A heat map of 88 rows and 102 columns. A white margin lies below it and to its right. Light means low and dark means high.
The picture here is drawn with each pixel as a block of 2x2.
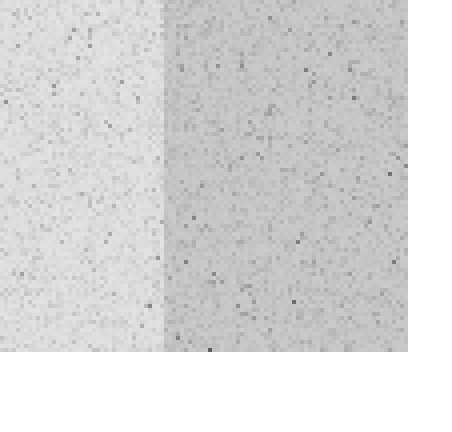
No regular stripes run through it. A vertical seam about 40% of the way across splits the table, and the right part is higher. Overall the values sit about 20% of the way up the scale.
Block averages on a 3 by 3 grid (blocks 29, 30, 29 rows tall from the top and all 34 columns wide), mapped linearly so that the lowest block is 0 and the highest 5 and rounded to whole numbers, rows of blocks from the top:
045 / 045 / 045
